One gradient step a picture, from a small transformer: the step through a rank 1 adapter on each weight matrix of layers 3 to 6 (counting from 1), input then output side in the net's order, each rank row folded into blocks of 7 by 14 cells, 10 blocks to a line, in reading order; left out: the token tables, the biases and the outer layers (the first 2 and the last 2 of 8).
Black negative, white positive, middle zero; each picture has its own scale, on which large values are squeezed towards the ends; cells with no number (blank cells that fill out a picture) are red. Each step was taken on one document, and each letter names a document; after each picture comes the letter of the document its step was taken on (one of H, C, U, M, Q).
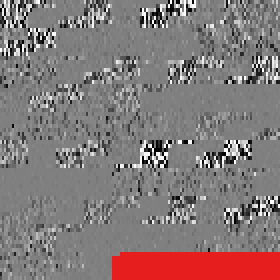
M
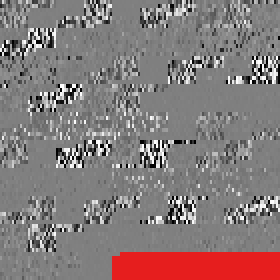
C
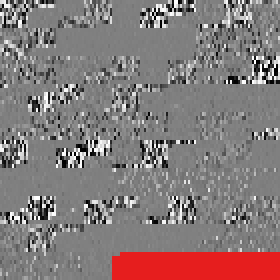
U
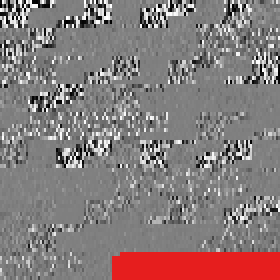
C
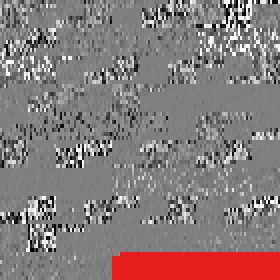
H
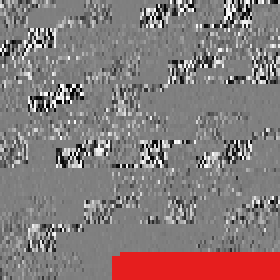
C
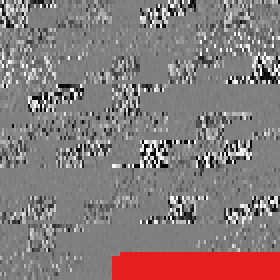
H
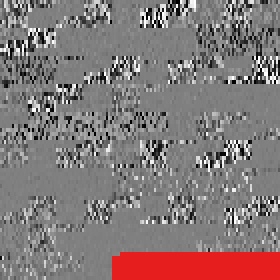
M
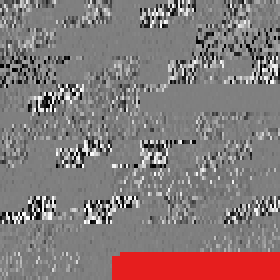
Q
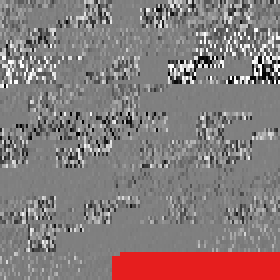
H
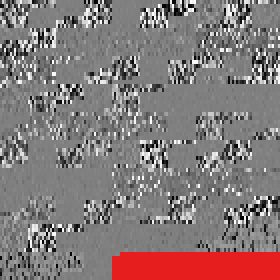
C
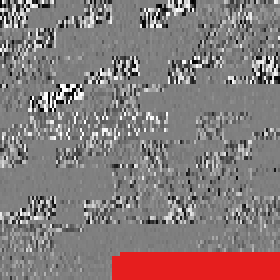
C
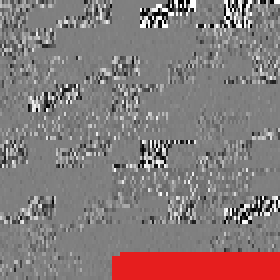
U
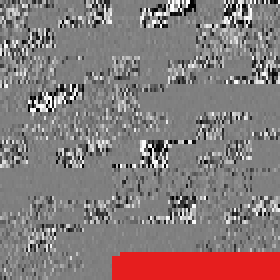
Q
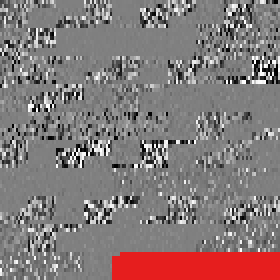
U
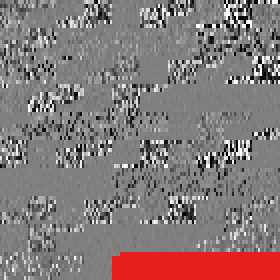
H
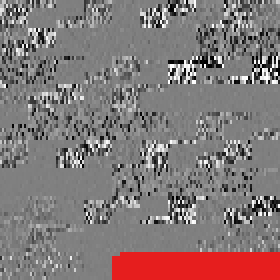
M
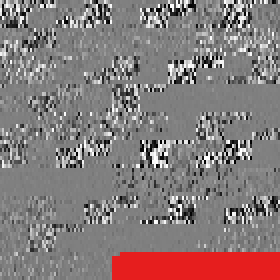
H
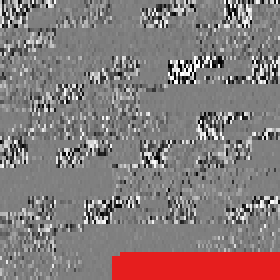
Q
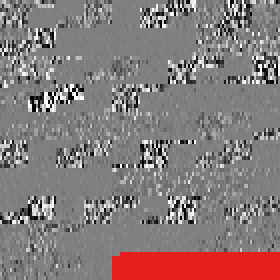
U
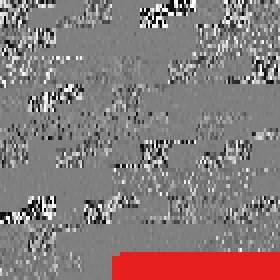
U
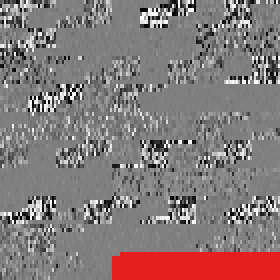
Q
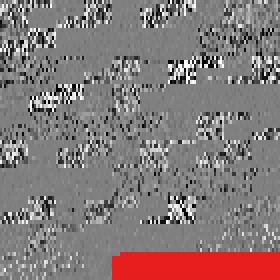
M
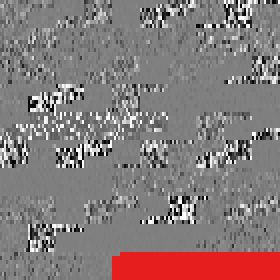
H
